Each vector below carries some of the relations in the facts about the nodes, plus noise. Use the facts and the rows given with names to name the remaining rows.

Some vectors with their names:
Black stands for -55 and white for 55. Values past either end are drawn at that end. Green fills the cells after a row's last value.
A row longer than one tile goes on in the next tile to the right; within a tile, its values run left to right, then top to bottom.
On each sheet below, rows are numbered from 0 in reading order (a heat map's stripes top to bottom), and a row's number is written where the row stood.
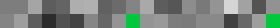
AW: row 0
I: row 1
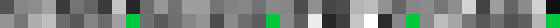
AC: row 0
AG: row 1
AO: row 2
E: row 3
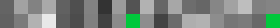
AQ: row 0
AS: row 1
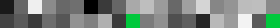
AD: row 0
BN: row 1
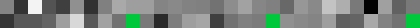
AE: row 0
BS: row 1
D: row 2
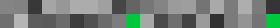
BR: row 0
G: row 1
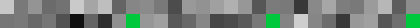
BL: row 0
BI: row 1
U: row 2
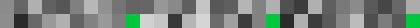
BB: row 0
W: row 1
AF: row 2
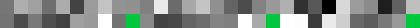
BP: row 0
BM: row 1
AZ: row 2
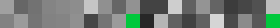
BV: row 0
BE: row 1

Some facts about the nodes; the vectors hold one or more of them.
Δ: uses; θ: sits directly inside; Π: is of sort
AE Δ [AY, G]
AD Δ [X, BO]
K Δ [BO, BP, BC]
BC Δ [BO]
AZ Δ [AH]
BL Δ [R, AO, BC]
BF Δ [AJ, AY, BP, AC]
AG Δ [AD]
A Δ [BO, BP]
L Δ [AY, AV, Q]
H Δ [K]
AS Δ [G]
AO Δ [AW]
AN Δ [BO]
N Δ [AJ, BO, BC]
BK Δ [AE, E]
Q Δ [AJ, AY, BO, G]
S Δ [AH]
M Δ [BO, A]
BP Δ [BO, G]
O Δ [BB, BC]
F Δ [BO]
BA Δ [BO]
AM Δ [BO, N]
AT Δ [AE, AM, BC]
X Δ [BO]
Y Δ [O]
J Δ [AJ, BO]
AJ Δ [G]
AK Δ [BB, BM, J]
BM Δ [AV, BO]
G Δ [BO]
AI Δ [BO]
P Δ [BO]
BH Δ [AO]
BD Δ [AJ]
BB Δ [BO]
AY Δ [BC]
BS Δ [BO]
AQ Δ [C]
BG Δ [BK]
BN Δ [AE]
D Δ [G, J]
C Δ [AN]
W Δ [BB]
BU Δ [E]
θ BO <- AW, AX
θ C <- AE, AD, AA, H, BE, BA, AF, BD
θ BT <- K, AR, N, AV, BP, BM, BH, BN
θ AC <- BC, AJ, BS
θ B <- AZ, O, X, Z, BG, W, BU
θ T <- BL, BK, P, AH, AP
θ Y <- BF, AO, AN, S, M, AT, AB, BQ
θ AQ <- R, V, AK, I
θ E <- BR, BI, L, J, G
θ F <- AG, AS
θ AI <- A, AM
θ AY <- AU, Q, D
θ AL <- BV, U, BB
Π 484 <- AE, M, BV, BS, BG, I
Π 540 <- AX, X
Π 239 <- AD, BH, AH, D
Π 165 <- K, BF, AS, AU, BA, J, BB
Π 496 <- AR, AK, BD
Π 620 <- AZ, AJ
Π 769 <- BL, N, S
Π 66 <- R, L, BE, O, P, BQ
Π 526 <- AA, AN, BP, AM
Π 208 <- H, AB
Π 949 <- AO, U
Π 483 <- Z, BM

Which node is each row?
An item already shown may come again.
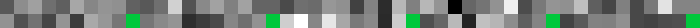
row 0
BC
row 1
R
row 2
B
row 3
AB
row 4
AK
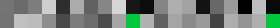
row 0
E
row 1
BO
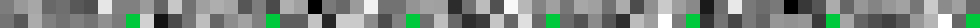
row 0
AM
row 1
AJ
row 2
AB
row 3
AR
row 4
BP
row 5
AD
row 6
AV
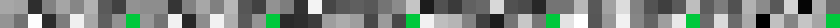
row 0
BQ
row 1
BQ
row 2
BA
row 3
AH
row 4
Z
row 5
BT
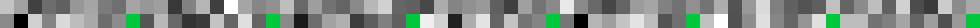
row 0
M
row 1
AR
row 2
J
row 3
X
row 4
BF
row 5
Z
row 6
O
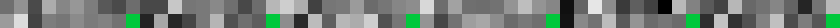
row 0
AX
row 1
AF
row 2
AT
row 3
AS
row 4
C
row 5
AF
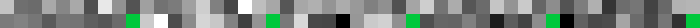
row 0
BK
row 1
BU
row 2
BH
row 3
BL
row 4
H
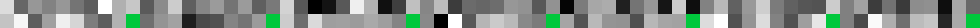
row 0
BG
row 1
R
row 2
S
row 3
AN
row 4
BO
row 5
Z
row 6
Y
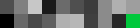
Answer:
BD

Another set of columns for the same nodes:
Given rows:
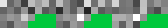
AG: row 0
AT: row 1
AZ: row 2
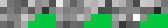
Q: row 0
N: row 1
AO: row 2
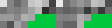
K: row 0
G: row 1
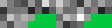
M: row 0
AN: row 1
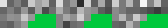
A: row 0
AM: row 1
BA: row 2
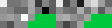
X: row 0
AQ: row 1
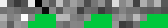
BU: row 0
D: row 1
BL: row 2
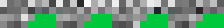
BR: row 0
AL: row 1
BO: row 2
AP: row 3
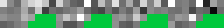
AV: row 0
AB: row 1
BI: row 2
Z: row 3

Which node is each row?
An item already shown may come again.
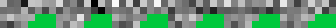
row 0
Y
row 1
BG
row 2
E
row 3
M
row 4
J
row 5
BN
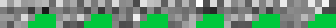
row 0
AJ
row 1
U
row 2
AW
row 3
AE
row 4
U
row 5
BM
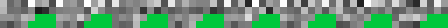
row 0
H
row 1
AR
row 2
G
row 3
J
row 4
B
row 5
E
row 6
C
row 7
S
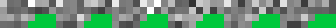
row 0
AF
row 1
R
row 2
BT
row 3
Y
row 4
BN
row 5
BL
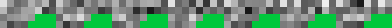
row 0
BP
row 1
AN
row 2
AD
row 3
BK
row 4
BH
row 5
AH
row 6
S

